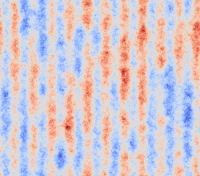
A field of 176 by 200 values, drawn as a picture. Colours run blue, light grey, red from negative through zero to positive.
On average the colour sits 50% of the way up the scale. Stripes running up and down repeat 11 times from left to right. The values follow a bell shape. No lone cell stands out from its neighbours.
